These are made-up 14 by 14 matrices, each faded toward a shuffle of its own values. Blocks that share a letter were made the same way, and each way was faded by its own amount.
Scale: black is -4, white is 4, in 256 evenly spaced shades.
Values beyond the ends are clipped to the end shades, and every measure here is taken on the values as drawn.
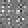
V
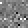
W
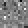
V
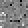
W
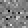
W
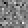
W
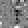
V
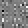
V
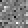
W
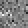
W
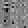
V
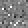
W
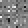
V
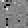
V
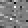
V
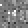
V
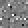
W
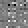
V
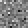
W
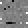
W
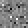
W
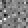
V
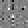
V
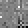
V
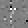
V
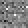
W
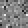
W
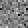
W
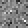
W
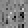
V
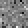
W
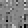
V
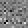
V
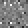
W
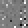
V
